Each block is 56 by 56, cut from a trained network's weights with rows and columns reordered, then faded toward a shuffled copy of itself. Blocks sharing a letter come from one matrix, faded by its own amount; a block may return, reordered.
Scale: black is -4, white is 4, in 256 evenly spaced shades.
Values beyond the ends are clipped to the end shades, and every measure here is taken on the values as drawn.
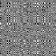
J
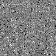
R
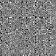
J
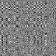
J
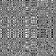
J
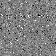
R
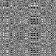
J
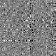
J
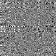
J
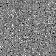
R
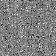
R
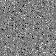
R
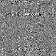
J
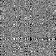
J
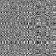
J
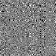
J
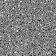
R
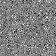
R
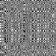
J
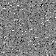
R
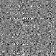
J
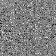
R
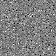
R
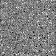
R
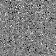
R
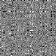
J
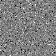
R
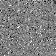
R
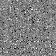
R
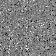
R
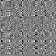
J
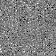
R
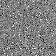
R
